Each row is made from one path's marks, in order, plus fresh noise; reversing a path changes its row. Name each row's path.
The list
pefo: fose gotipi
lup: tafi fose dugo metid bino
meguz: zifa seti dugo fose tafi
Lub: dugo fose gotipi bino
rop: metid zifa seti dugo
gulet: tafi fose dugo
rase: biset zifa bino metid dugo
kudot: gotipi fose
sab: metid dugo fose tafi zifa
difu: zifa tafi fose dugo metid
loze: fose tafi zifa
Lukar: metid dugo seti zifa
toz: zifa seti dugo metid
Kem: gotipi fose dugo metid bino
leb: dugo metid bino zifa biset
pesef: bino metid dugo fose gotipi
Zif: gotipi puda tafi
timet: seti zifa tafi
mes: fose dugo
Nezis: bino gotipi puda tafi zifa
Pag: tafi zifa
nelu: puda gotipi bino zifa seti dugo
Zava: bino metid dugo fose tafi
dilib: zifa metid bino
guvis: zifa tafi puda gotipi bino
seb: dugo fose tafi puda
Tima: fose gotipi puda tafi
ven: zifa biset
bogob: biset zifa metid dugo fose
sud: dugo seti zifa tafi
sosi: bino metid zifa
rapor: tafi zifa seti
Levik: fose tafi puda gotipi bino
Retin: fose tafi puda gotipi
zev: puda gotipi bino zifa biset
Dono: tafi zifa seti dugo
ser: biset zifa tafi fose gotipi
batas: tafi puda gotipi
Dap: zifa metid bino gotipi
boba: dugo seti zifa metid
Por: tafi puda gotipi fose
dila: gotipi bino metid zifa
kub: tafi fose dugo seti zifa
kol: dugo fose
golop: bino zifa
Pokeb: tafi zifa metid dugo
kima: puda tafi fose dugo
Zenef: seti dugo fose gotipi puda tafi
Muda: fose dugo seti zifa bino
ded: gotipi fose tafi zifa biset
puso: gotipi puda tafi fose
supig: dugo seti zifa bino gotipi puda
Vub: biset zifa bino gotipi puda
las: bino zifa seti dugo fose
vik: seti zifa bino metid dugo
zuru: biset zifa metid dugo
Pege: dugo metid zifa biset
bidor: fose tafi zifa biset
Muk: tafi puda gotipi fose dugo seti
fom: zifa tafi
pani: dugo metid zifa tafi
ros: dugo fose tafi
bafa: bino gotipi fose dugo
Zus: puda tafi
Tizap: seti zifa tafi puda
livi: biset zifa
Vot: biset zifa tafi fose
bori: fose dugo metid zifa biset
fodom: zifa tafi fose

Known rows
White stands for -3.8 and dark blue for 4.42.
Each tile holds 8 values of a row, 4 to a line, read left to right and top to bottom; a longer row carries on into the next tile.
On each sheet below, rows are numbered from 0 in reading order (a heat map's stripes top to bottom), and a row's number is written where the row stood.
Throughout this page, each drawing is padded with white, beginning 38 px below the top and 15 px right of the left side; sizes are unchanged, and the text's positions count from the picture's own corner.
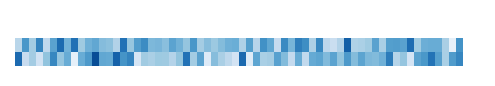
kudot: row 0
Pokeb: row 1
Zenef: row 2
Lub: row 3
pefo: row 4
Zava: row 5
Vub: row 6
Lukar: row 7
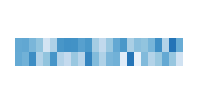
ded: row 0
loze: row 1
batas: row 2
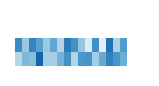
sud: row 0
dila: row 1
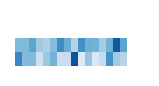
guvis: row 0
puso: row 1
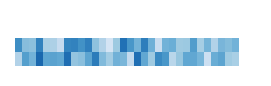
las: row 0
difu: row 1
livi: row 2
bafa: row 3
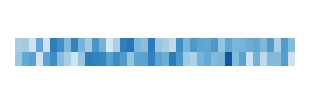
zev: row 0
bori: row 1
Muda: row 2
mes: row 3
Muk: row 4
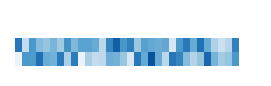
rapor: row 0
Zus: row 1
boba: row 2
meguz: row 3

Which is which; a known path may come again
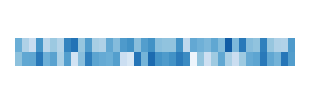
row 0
Dap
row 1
Pag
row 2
zuru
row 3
Por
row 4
Muda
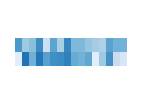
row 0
rase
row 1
Nezis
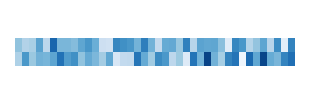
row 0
nelu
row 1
ser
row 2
livi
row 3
rop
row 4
vik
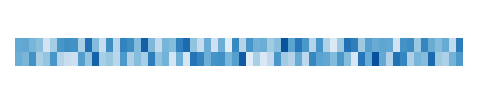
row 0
ded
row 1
timet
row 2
fom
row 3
sosi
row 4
puso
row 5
lup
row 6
boba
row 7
sud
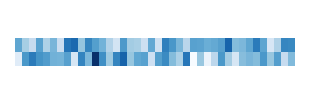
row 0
leb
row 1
toz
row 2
zev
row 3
Tima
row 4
Vot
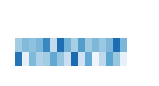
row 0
batas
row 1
Levik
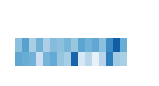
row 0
bafa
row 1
Zif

